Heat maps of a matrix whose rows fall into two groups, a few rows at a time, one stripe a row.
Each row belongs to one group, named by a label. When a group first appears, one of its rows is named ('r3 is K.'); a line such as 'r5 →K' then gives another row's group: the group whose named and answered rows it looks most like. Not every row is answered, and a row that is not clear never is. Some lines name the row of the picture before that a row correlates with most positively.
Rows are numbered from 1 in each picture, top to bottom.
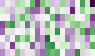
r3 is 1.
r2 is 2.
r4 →1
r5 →2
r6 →2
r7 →2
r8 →2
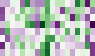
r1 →2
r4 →1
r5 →1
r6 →2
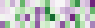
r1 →1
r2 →2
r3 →2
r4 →1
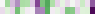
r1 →1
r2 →1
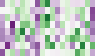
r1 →1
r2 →1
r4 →1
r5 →1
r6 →1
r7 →2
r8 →1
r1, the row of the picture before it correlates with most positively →1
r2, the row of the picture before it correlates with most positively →2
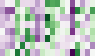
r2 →2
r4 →2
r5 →2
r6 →2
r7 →1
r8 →2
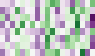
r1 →2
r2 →1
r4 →1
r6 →1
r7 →1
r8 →2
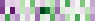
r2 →1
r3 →1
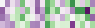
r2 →2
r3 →1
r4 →2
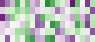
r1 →2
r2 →1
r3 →2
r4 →2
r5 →1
